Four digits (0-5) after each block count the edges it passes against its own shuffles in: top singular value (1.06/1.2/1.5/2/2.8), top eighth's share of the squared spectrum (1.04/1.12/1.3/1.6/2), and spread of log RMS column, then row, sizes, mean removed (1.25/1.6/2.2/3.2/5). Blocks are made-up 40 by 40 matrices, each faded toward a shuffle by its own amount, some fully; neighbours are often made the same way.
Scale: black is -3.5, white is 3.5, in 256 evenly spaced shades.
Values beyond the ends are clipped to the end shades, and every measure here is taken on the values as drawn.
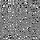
3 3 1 2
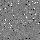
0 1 0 1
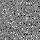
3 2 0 0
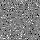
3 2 0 1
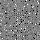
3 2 0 0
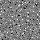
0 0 0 0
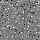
0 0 0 0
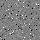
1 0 0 0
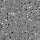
0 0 0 0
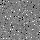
0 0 0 0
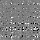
2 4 2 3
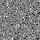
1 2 0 0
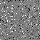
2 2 0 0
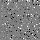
2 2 1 0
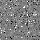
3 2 1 1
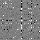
4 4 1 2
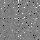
3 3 1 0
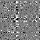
4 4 2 3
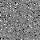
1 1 0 1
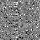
3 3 1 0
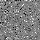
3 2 1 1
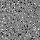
2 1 0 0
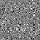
3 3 1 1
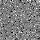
2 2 0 0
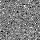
0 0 0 0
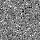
1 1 0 0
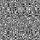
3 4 2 1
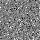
2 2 0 0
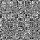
4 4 2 2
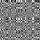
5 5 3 3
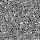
0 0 0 0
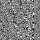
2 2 3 0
